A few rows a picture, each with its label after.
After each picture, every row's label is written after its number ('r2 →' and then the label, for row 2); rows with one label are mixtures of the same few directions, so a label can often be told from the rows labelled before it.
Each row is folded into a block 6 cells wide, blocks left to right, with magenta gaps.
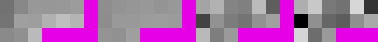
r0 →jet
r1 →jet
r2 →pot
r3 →pot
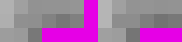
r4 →jet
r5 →jet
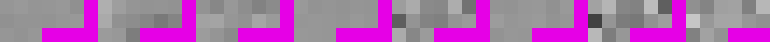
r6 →pot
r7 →jet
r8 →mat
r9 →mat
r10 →pot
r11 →pot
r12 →pot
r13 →pot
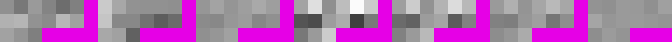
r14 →mat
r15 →jet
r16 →mat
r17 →mat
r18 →mat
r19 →mat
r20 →pot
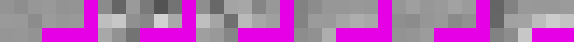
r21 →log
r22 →mat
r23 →log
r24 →jet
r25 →mat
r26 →jet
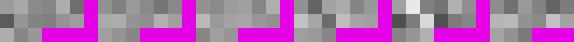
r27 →pot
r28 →mat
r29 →pot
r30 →log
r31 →log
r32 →mat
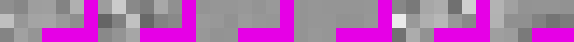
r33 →pot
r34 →log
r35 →log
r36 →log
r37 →pot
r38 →jet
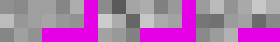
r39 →pot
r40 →log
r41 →mat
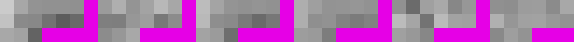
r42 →jet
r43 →mat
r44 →jet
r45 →jet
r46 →log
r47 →pot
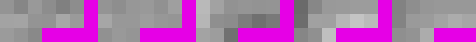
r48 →mat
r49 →pot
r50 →jet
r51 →jet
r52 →jet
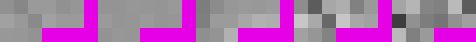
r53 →log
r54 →pot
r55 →jet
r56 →log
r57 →pot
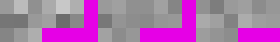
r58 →mat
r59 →pot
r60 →log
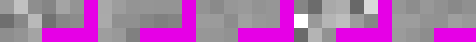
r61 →log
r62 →jet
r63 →log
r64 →pot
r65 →mat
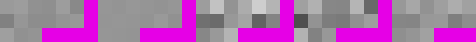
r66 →pot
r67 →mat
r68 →mat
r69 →pot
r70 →mat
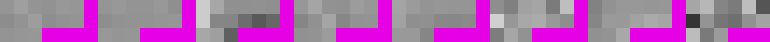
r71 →log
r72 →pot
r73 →jet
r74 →log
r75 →jet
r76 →pot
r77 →jet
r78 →pot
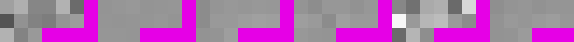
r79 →pot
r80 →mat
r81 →jet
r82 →log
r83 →pot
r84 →jet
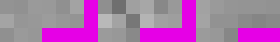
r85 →pot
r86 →log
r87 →jet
